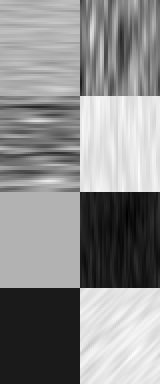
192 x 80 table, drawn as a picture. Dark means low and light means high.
The table splits into 4 rows of 2 panels. Panel 1,1: high, streaked across, faint in contrast. Panel 1,2: middling, streaked downward, strong in contrast. Panel 2,1: middling, streaked across, strong in contrast. Panel 2,2: very high, streaked downward, faint in contrast. Panel 3,1: high, flat. Panel 3,2: very low, streaked downward, faint in contrast. Panel 4,1: very low, flat. Panel 4,2: very high, slanting up to the right, faint in contrast.
